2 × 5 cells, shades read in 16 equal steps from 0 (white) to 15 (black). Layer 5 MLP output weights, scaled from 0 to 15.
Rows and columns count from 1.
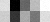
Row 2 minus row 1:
1 -3 -4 4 2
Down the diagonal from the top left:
2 12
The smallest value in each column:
2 12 5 4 0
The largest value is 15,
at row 1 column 2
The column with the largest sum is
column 2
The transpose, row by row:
2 3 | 15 12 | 9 5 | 4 8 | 0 2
